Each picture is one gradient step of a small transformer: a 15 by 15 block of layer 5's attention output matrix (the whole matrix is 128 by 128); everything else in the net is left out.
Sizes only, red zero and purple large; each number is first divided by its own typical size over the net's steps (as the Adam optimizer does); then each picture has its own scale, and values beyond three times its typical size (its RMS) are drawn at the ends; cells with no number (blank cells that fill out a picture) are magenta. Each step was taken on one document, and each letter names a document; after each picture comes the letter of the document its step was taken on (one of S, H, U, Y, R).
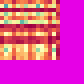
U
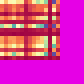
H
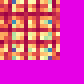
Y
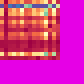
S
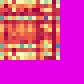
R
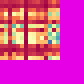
Y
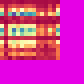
R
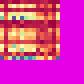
R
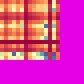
H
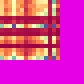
H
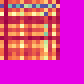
S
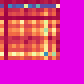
S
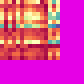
Y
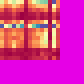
H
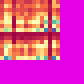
U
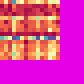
Y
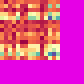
Y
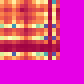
H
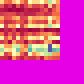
Y
